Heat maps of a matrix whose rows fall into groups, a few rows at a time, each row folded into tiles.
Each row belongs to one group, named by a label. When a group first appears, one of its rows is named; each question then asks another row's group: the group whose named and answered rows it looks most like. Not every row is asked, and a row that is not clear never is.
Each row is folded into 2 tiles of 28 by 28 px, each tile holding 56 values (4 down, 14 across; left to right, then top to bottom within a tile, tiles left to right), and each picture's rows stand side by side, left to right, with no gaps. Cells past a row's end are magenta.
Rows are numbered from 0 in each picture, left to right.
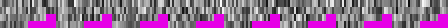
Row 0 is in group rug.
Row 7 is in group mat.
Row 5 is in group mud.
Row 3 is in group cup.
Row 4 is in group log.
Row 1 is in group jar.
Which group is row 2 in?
mud
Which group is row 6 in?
mat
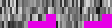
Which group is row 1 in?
mat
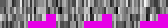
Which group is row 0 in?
rug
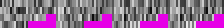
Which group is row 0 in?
log
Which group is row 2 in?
jar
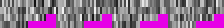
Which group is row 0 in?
log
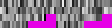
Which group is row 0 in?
log
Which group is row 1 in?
mat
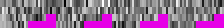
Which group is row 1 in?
mud
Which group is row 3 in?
log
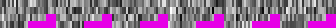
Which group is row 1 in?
log
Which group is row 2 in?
mud
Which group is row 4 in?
jar
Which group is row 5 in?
rug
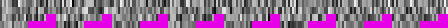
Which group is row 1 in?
mat
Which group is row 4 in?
log
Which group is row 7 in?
cup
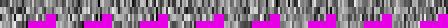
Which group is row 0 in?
mud
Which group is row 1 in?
mud
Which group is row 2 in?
log
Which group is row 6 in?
jar
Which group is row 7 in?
jar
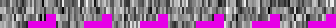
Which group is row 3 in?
log
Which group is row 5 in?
mud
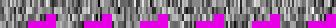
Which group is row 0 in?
mud
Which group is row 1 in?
mud
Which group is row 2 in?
mat
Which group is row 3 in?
log
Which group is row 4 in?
rug
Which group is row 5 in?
log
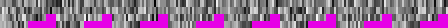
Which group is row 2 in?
mud
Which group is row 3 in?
jar
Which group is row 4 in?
mud
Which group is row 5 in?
mud
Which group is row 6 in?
jar
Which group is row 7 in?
mud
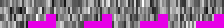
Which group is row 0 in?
mud
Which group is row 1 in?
mud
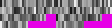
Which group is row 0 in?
cup
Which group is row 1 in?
cup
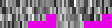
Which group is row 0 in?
mat
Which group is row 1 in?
jar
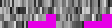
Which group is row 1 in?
mud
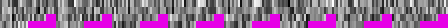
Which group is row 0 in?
jar
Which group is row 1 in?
jar
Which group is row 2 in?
rug
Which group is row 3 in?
mat
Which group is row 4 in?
mat
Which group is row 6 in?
cup
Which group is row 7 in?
cup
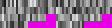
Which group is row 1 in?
log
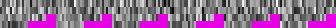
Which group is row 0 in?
rug
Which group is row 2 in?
log
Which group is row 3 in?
mat
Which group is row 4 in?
cup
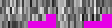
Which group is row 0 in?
rug
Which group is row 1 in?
jar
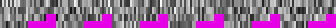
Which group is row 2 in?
jar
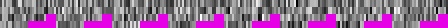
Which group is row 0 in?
cup
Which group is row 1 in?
rug
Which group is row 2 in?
jar
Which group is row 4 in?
mat
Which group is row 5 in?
mat
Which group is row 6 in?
rug
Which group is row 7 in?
jar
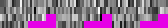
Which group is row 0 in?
rug
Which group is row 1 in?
log
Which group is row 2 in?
mat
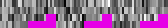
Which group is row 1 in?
mud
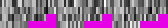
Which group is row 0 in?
cup
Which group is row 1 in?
jar
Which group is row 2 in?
jar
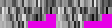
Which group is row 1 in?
cup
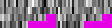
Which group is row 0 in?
mat
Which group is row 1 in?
rug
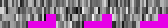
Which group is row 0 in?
log
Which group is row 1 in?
mud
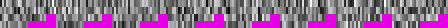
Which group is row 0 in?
cup
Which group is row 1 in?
rug
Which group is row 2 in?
rug
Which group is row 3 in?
mud
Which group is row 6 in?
jar
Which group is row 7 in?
log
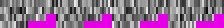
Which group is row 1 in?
cup
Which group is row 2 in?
cup
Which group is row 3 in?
jar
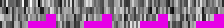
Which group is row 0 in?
mat
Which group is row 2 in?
jar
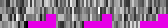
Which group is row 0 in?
mud
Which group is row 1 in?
log
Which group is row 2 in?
jar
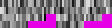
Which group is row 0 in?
log
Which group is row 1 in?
mat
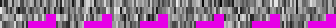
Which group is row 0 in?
log
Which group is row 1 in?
mat
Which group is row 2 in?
cup
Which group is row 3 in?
log
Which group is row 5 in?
rug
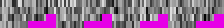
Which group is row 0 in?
cup
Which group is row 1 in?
log
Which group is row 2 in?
mat
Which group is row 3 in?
cup
